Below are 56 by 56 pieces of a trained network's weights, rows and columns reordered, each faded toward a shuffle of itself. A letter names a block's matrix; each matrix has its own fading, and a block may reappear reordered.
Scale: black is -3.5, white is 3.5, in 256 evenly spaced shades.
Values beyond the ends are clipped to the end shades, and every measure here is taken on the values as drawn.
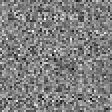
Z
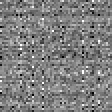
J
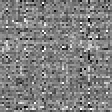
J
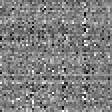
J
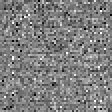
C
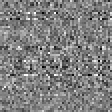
Z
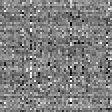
J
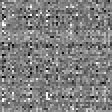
J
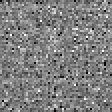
C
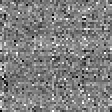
C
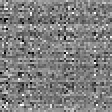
J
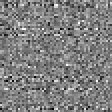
Z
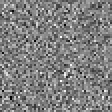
Z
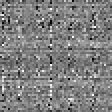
J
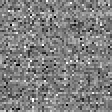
C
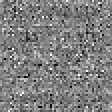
C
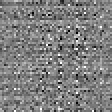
J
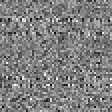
Z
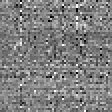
J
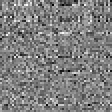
Z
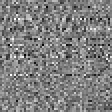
Z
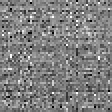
J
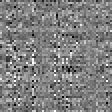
J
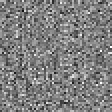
Z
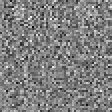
Z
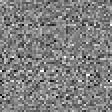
Z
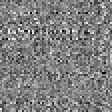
Z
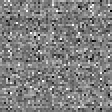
C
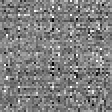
J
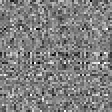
Z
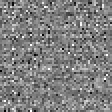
C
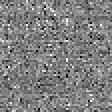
C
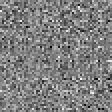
Z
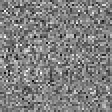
Z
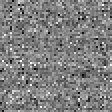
C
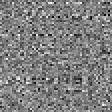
Z
